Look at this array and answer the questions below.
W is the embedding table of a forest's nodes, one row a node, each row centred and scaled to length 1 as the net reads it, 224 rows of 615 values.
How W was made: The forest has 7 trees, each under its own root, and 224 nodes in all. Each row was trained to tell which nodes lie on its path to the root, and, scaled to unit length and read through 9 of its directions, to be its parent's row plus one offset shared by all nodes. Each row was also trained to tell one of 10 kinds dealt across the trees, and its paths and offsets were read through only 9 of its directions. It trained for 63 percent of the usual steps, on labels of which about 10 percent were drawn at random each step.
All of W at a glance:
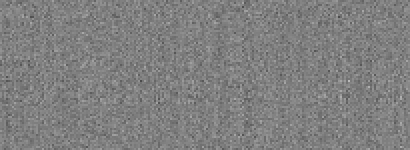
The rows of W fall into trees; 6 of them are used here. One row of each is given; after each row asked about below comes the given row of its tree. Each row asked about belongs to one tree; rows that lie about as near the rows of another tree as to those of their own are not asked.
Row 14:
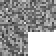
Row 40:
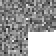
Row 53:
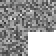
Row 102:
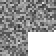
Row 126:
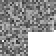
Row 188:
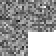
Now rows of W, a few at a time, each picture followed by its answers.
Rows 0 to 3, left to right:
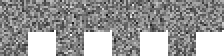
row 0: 53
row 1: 40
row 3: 14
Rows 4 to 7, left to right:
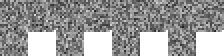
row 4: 188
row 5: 188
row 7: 188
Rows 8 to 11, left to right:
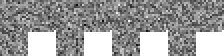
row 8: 102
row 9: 40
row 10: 40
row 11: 126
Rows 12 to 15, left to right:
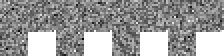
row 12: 40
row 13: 40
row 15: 126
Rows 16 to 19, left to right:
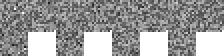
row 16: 40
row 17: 40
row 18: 188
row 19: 40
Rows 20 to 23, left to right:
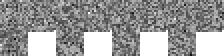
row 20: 14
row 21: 40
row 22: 14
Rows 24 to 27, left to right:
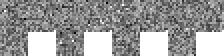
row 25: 14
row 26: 14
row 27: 188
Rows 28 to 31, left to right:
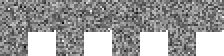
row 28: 40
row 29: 40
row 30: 102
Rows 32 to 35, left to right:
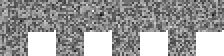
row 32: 14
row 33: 126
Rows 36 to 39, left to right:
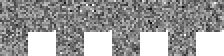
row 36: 102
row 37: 126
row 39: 188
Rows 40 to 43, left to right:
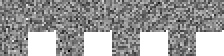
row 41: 102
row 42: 40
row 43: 14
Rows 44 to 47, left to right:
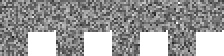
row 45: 126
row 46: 40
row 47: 40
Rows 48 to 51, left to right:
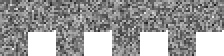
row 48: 14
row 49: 126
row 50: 102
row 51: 40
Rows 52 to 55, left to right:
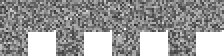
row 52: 188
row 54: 188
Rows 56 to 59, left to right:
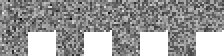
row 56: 102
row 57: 102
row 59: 188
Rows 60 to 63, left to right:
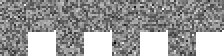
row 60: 14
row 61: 40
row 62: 188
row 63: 14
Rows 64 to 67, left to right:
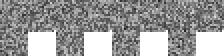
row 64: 40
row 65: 126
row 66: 102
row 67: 40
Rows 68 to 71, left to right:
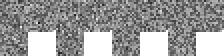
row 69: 40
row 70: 102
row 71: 126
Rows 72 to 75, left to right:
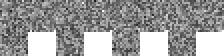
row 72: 102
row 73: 14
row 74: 188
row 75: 126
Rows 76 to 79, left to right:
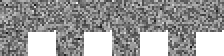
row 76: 14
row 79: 14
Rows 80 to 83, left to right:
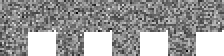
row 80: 40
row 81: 14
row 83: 14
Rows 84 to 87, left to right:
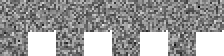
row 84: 14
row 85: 40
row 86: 40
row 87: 14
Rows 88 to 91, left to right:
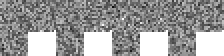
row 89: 14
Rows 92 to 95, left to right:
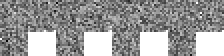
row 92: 126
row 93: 188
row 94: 14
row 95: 102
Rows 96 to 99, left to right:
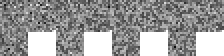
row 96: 126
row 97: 188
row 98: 53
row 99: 14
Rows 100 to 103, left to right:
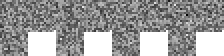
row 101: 102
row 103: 53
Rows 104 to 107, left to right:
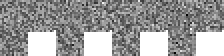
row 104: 102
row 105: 102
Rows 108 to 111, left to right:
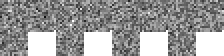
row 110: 14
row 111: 53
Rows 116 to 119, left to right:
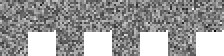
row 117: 102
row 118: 40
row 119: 188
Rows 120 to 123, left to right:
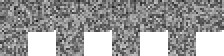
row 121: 126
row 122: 188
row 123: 14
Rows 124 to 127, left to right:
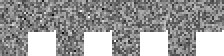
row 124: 40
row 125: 102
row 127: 40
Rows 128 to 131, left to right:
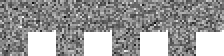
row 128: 188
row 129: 40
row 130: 40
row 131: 188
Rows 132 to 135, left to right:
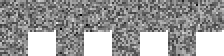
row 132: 53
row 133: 40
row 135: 126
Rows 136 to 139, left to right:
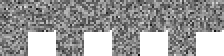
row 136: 188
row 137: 188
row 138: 188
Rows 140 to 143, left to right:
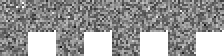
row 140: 14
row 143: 53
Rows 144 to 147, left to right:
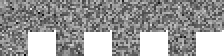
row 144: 40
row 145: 53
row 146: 40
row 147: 126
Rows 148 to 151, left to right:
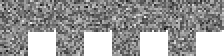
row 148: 188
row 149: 188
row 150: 14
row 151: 188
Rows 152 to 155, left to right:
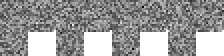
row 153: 14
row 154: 126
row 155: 126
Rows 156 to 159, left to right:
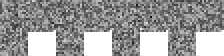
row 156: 102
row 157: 53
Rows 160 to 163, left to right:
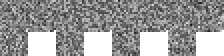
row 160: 102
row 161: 53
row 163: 188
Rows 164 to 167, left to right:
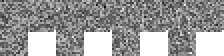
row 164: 126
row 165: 40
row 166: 188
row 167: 188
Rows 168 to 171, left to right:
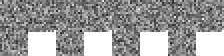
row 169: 188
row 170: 188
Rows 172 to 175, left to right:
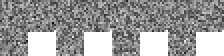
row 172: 102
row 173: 188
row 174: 188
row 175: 102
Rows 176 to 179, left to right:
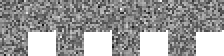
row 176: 188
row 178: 40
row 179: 102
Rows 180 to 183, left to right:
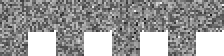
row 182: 188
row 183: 40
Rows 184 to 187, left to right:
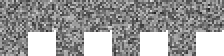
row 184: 188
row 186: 40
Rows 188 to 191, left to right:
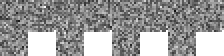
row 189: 188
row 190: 102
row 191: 188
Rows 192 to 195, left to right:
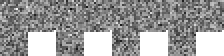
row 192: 14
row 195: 102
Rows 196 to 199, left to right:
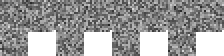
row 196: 188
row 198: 188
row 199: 40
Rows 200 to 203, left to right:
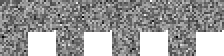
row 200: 14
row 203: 40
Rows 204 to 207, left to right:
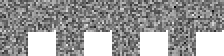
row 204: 126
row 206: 53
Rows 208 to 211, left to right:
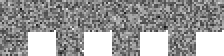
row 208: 102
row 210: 14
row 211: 188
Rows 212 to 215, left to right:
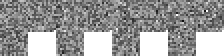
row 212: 14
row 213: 188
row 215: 40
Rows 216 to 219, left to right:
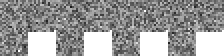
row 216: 40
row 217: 102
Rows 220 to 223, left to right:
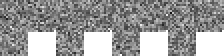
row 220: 188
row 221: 40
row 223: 40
